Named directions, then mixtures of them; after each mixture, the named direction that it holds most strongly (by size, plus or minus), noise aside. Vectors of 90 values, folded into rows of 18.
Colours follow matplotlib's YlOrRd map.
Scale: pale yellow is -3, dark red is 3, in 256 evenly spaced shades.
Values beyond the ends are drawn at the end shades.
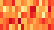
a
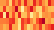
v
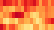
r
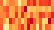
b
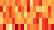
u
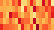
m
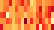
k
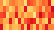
b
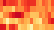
r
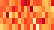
m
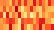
v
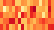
a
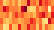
b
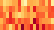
m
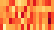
b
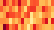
b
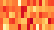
b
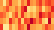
b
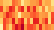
k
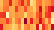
k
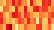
u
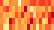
b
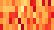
m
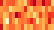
b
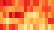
r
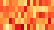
b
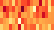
a
